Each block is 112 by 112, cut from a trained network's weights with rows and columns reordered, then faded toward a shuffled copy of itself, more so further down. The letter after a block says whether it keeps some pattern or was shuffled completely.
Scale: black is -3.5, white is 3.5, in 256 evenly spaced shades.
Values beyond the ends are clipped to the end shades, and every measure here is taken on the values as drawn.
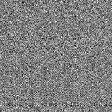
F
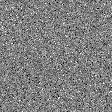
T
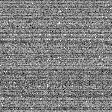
F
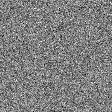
T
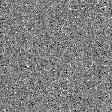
F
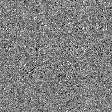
F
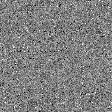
F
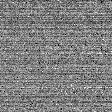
F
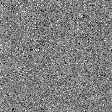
F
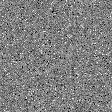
T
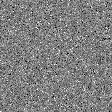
T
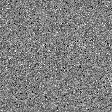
F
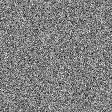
T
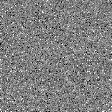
F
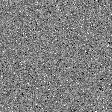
T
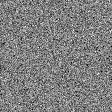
T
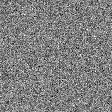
F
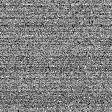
F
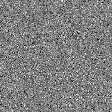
F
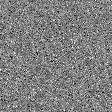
T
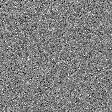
T
